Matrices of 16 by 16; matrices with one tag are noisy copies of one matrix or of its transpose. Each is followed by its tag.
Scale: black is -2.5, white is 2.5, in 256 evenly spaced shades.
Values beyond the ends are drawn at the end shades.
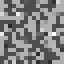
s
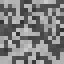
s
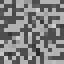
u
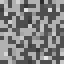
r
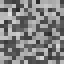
r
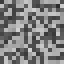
u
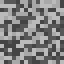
r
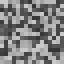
s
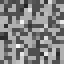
u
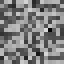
u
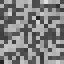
u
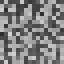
u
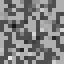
s
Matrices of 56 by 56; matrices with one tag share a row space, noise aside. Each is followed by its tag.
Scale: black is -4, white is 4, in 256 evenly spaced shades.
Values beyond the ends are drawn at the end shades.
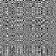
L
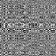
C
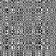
L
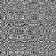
C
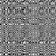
C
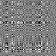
L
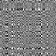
L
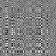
L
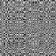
C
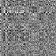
C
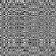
C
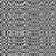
C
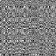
C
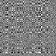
L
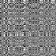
C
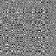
L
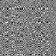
L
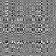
L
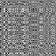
C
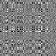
L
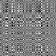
L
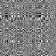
L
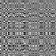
C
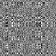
L
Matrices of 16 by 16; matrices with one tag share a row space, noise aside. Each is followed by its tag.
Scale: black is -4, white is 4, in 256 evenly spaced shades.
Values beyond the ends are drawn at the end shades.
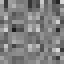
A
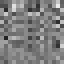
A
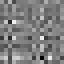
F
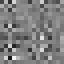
F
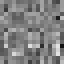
A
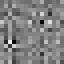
F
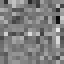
A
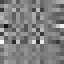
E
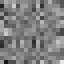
E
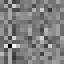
F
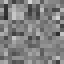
A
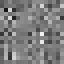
F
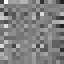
E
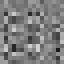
A
